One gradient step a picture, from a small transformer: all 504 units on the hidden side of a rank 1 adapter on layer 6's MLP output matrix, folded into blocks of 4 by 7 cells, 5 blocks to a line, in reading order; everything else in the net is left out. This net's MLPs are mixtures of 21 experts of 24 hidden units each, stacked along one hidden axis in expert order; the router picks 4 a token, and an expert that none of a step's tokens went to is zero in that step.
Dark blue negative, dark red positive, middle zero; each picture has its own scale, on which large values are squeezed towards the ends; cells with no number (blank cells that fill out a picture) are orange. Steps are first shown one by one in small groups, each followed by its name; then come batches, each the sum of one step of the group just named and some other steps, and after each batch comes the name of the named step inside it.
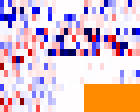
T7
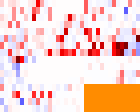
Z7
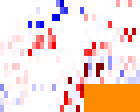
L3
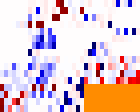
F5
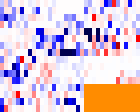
T7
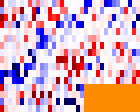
F5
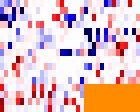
F5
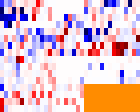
Z7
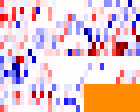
Z7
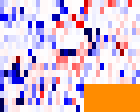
F5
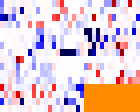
F5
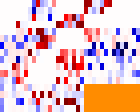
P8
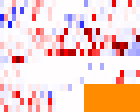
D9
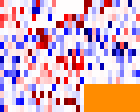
P8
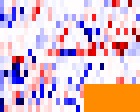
D9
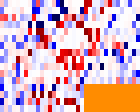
P8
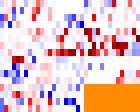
D9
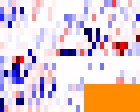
D9
